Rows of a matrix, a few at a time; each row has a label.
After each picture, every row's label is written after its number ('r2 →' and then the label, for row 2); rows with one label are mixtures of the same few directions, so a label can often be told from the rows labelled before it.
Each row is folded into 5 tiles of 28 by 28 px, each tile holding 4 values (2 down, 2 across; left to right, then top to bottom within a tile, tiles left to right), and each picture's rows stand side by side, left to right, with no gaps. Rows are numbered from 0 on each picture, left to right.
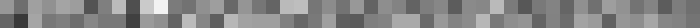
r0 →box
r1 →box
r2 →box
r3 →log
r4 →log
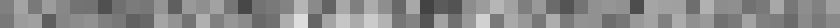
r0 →log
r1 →log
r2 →box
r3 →log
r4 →log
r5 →log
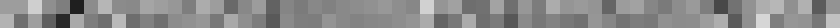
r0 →log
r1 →box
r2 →log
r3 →log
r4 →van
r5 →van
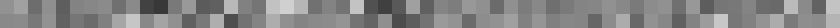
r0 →box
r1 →box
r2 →log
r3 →log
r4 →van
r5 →box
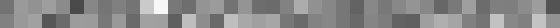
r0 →log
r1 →box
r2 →van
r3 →van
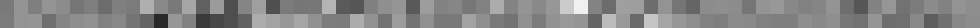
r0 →log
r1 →box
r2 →van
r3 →log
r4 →box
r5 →van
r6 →box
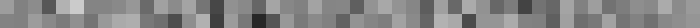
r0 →van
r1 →van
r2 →log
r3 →log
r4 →log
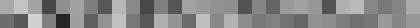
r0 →van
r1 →log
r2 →van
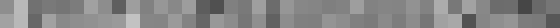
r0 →box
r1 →van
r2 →log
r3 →log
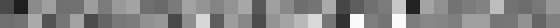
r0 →box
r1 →van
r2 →van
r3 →log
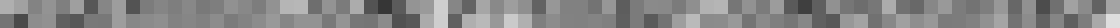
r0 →box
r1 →box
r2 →log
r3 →box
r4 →box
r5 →log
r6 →van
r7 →box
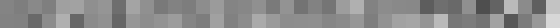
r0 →van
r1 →van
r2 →van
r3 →box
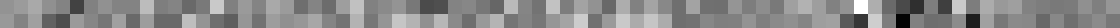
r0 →log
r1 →log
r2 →van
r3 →box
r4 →box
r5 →log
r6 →van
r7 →log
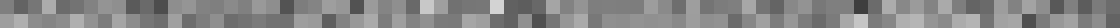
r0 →van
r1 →box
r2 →log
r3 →log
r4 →box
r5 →van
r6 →van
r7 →log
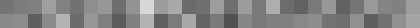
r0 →van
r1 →log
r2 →box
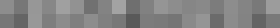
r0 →box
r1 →van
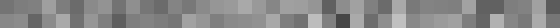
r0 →van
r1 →log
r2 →van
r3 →van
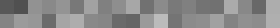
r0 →box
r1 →box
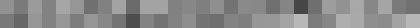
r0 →box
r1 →box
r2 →van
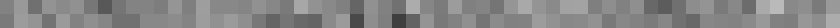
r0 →log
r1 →box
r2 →van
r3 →log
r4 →log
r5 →van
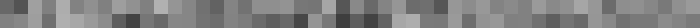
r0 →box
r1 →van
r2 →box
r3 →box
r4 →van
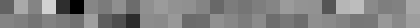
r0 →van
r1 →log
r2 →van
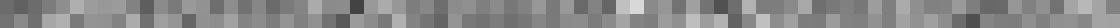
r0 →log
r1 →log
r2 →log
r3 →box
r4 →van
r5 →van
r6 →box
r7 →log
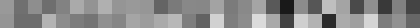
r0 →log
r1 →van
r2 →log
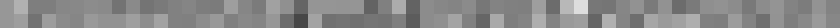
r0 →box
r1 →box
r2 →box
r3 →van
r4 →box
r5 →van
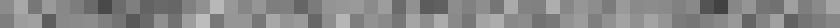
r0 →log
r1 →log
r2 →van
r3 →box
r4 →box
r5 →box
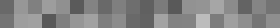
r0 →log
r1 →log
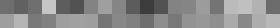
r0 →van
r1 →log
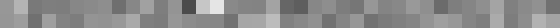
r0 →box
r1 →van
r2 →box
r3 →van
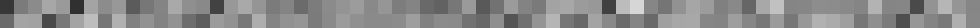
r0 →log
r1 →log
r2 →van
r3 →box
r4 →van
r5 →van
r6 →log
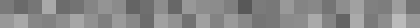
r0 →van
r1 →log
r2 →van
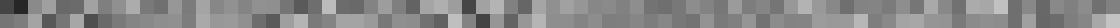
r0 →box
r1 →box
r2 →van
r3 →van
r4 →log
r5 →log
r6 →box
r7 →box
